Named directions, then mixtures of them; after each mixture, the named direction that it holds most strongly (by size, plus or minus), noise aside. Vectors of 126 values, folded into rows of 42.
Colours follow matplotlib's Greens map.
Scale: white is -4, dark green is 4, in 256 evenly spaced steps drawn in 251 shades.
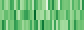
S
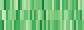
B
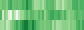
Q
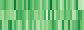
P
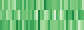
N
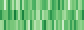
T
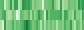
B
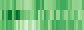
Q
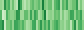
B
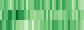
Q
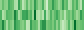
S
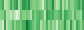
B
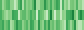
N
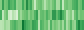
Q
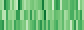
B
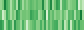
B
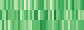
P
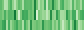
S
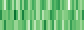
T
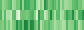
N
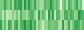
P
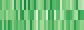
P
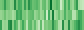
P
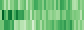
Q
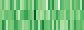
S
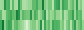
B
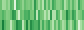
N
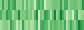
N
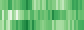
Q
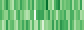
S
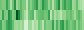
Q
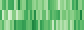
Q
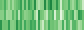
N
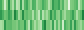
T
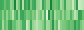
P
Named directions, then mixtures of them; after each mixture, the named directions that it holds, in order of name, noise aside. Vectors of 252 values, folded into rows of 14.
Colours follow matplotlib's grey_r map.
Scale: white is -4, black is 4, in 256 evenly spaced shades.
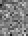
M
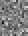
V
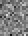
M, V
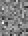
V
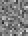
V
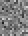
V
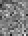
M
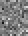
V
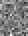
M, V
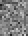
M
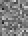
M, V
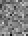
M, V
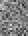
M, V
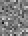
V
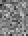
M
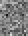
M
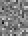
V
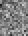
M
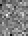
M, V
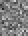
M, V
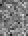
M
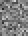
M, V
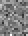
M, V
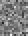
M, V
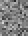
M, V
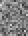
M, V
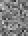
M, V
